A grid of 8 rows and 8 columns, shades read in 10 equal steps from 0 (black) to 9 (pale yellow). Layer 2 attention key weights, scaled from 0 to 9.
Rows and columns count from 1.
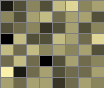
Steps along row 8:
down up same down up up down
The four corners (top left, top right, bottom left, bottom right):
1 6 6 5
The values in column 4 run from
0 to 7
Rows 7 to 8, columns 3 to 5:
4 6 3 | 6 6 2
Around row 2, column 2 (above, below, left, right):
3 4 5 6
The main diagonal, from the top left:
1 3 5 3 6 6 4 5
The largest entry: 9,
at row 7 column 1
